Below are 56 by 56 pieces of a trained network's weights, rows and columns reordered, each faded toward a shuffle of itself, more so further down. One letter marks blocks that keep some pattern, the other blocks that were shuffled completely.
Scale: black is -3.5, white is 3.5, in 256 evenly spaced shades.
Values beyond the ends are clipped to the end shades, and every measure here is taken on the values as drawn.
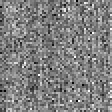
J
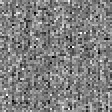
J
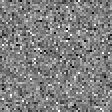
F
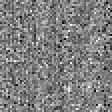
J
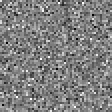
F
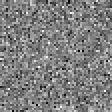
F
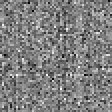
J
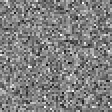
F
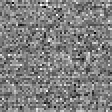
J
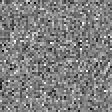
J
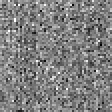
J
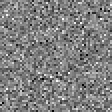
F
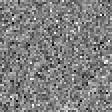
F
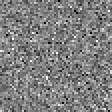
F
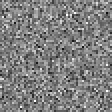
J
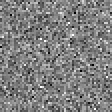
F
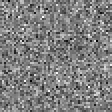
J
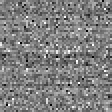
J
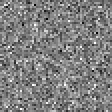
F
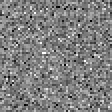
F
